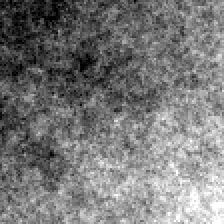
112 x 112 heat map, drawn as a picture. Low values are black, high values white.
Histogram: bell-shaped. Mirror symmetry: none. Slope: up to the bottom right. Odd rows or columns: none. Average level on the scale: 50%. Ninth with the lowest average: top left.
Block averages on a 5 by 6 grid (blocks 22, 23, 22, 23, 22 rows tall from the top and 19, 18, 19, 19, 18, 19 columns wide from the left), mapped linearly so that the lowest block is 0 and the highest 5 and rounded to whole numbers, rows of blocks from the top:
0 0 1 2 2 3 | 1 1 1 2 2 3 | 1 2 2 2 3 3 | 2 2 3 3 4 4 | 2 3 3 4 4 5
